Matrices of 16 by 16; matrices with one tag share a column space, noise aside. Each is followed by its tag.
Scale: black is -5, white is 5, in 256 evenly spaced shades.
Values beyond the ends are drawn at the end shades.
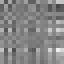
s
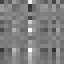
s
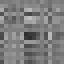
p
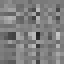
p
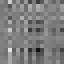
s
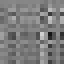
p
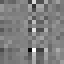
s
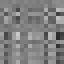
p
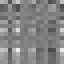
s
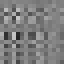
p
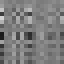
p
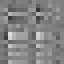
p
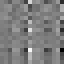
s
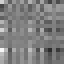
s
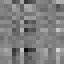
s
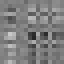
p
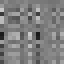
p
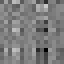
s
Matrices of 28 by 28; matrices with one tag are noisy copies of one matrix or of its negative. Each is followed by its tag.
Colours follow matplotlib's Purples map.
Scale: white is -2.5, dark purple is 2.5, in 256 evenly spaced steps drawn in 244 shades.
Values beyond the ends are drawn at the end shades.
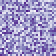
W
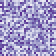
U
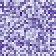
U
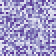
U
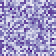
U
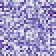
U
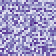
W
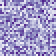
U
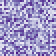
U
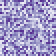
U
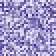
U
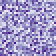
W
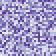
W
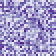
U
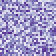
W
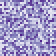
U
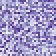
W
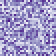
U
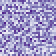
W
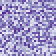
W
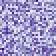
W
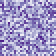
U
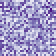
U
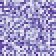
U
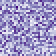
W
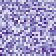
W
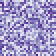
U
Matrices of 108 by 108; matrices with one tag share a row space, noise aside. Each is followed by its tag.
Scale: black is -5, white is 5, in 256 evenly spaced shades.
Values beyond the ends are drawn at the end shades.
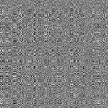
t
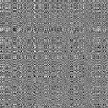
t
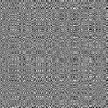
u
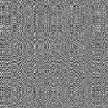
t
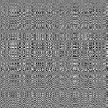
u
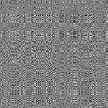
u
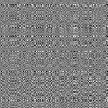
u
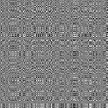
u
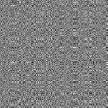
u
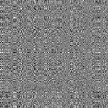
t
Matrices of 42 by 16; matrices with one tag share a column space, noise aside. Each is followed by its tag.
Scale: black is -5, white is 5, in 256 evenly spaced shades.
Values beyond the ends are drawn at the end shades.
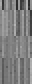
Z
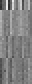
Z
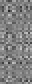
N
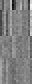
Z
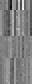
Z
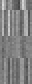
Z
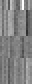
Z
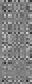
N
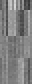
Z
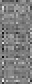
N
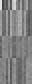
Z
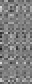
N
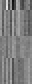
Z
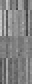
Z
